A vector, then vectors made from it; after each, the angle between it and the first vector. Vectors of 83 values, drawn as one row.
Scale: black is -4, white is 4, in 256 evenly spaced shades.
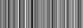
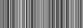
partly aligned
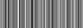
nearly parallel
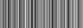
nearly parallel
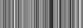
orthogonal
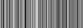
partly opposed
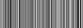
partly aligned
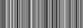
orthogonal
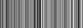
orthogonal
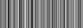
nearly parallel
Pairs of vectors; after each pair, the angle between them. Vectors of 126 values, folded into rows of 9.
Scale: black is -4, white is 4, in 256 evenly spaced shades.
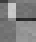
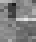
nearly opposite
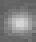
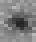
nearly opposite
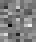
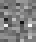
partly aligned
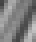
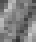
nearly parallel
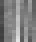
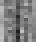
nearly opposite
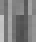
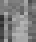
nearly opposite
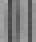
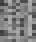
partly opposed
